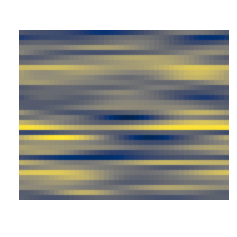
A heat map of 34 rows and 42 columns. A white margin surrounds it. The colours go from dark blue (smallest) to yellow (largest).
No overall slope runs across the table. Streaks run across, left to right. On average the colour sits 50% of the way up the scale.
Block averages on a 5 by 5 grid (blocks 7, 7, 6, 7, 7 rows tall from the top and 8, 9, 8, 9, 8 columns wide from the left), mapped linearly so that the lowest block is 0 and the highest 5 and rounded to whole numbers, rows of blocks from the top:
11221 / 33333 / 32245 / 42013 / 44223
